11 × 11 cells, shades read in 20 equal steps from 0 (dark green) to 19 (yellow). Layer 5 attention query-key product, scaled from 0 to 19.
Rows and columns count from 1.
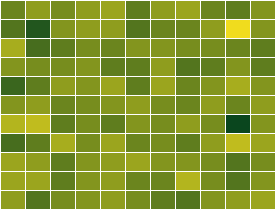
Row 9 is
12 11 7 10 11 12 10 10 9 6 9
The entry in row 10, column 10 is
6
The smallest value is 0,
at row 7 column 10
